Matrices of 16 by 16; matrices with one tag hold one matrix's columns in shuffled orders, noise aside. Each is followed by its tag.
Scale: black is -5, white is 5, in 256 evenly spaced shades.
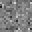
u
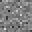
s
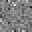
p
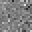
p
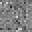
u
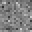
u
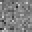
u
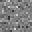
s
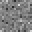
p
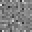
p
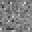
u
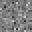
u
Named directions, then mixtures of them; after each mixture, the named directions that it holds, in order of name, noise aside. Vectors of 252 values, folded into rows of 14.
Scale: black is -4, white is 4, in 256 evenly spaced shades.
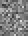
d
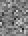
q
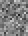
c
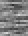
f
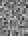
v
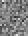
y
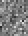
d, q, y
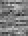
f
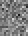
c, v, y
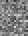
c, d, f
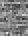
c, f, v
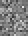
d, y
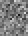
c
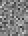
q, v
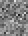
c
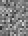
d, v, y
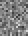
c, q, v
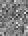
c, q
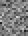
d, q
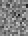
c, v, y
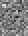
d, q, y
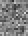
c, f, q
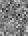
c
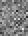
c, q, y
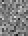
y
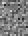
d, f, v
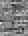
f, q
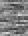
f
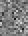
q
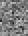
f, q, v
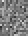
d, y
